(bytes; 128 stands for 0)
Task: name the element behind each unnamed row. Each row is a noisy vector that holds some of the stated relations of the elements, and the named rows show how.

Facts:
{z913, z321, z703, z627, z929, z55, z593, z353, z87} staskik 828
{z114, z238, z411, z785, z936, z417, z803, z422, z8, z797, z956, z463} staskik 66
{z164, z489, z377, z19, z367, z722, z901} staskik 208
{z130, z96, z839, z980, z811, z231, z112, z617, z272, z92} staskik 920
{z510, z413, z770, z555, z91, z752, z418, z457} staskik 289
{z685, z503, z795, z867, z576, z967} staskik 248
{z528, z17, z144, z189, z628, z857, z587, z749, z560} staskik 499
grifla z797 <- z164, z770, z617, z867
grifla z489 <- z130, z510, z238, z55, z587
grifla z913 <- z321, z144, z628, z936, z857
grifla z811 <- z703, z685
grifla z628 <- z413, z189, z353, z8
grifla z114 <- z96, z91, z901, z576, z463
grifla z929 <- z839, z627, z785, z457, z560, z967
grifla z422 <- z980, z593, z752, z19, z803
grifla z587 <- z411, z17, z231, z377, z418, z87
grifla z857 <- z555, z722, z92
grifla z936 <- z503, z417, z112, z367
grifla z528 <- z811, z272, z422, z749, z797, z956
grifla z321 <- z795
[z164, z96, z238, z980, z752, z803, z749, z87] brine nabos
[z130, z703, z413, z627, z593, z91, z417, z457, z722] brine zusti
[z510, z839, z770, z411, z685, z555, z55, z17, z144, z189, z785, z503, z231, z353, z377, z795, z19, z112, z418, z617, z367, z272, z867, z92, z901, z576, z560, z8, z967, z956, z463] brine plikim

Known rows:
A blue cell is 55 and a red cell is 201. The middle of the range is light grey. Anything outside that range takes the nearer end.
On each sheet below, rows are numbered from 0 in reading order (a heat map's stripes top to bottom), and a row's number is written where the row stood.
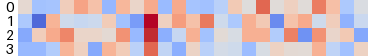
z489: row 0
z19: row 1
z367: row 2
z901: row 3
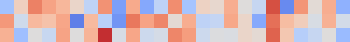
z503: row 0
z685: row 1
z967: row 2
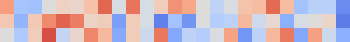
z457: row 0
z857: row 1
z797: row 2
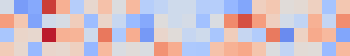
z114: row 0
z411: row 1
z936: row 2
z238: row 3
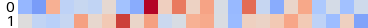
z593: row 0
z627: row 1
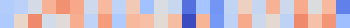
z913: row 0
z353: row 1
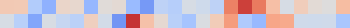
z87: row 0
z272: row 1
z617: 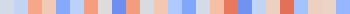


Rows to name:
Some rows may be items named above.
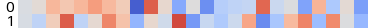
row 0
z722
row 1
z797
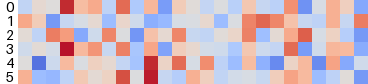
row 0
z936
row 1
z411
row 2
z770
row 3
z936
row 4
z422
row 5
z839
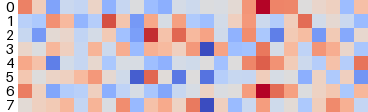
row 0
z418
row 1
z164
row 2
z803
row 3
z413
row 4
z411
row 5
z92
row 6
z418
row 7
z8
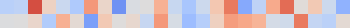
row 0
z867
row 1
z55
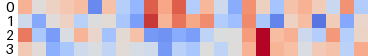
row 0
z703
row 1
z803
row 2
z587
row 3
z377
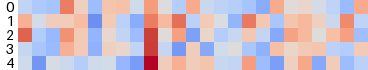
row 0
z463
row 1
z703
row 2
z811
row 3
z96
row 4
z980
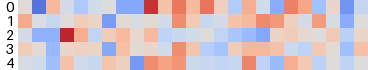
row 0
z752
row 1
z510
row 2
z114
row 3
z238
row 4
z956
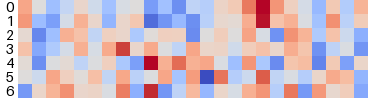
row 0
z17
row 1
z587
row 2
z528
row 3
z560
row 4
z803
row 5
z189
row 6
z367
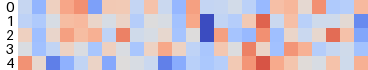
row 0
z576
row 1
z144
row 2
z628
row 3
z749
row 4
z231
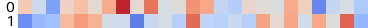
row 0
z785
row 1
z795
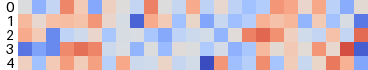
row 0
z91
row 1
z555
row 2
z411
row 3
z321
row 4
z628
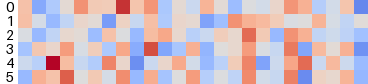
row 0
z929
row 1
z130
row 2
z749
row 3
z112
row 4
z867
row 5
z417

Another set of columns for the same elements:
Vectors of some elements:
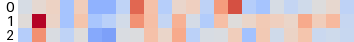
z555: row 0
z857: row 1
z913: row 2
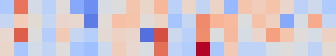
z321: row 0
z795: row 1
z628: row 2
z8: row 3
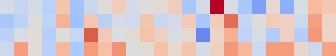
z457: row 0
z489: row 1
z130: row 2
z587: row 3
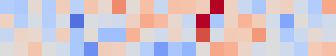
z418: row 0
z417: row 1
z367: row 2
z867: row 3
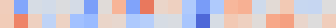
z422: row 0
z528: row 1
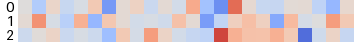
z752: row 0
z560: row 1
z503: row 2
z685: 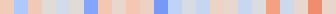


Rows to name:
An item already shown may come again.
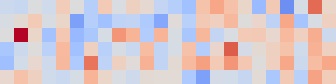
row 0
z967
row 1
z164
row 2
z857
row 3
z489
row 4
z377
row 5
z272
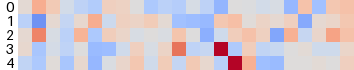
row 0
z617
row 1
z576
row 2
z560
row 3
z8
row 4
z510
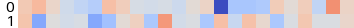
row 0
z811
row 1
z956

